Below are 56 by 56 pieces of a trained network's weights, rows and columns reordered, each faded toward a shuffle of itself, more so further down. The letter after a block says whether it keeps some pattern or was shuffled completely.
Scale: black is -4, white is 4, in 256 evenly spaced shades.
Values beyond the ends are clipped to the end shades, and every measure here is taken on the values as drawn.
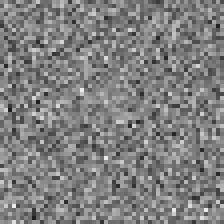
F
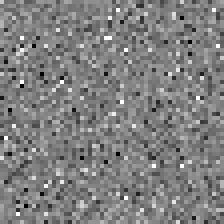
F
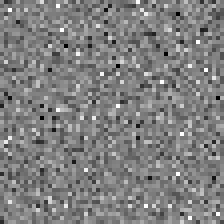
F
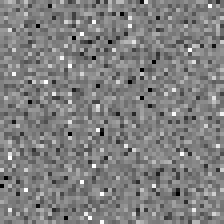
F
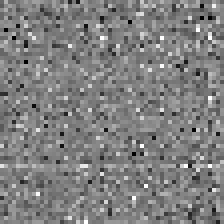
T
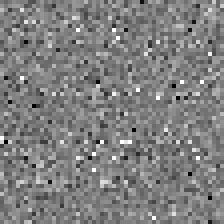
T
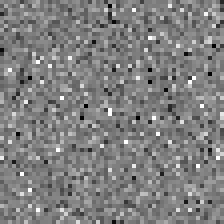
F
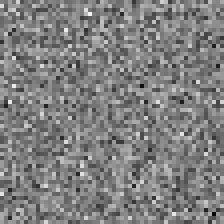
T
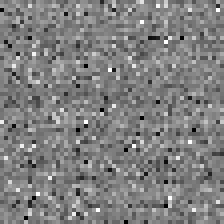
T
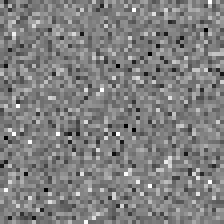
F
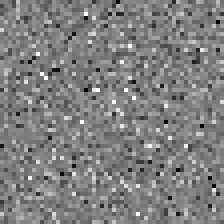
F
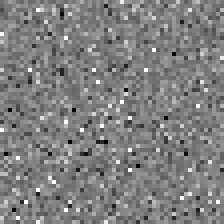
F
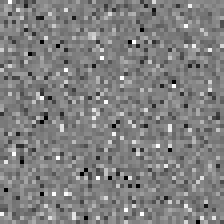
F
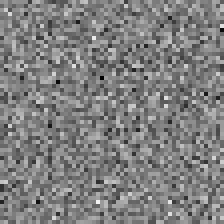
T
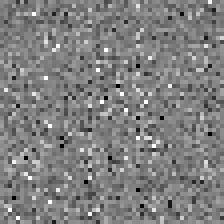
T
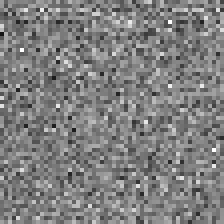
T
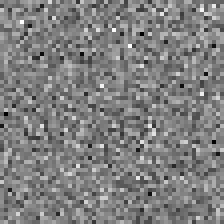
T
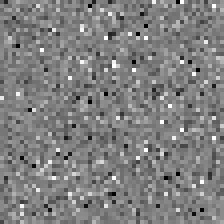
F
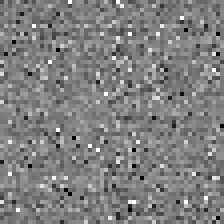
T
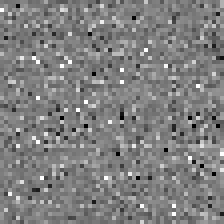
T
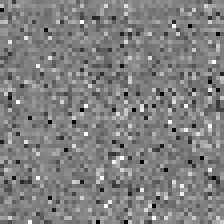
T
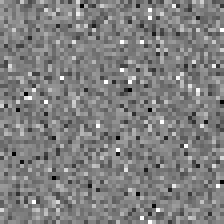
F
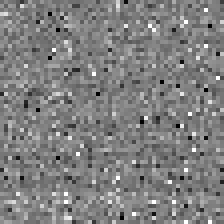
T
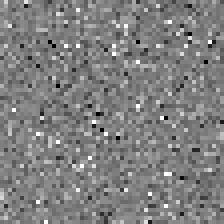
F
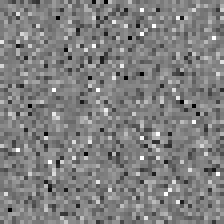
F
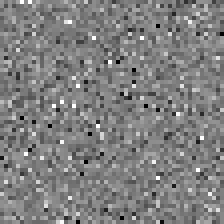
F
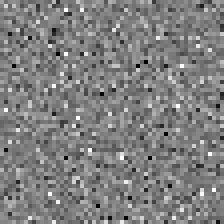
F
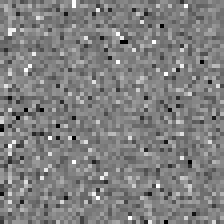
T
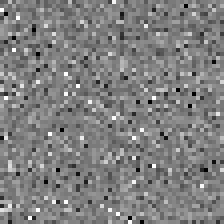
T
